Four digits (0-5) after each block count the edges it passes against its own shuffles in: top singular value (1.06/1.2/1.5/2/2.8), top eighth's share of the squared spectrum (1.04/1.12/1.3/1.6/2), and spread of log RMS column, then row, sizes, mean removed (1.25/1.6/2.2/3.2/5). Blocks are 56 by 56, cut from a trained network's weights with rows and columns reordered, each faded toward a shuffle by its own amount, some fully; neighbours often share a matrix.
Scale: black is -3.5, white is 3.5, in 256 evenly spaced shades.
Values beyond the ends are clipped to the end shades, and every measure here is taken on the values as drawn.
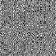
3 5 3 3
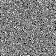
0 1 0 0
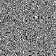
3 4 2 2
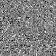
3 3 1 2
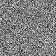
3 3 1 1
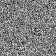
0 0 0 0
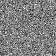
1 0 0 0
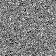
2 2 0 0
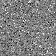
0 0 0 0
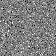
0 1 0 0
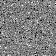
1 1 1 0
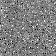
0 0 0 0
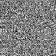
3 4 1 2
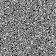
0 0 0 0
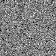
1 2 0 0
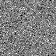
1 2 0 0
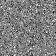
0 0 0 0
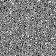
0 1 0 0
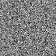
1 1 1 0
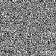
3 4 1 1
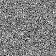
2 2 0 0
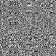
3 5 2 3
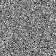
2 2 0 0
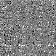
2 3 2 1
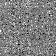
1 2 1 0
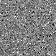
1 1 0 0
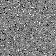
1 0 0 0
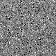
1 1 0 0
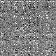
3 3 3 1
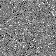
0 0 0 0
